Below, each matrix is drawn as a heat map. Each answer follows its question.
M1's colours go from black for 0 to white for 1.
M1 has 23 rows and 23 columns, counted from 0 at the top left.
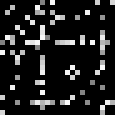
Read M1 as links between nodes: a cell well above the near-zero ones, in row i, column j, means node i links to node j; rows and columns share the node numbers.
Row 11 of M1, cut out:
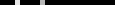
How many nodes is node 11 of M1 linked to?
2
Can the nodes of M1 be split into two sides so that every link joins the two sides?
no
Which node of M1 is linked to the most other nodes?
node 8
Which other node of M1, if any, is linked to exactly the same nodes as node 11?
node 5
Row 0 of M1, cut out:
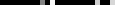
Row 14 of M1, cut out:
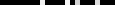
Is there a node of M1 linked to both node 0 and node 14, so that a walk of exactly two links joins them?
yes
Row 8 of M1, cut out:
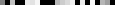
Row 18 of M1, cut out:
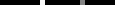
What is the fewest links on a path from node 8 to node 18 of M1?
1
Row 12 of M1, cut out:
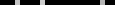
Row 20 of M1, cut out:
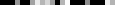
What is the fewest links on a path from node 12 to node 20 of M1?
1
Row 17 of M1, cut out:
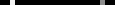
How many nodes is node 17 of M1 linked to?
2
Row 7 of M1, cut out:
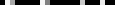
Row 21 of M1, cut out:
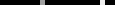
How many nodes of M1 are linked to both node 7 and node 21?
2
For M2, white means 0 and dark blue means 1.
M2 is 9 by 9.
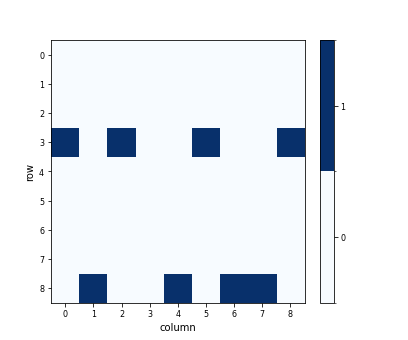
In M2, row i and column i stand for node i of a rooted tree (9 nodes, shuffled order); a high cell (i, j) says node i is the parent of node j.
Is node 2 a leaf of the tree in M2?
yes
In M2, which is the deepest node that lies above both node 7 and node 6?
8
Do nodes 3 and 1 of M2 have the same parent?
no
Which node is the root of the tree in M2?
3
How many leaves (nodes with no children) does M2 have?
7
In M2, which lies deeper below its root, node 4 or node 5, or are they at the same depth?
node 4
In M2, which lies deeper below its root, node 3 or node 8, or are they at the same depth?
node 8
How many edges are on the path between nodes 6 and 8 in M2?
1
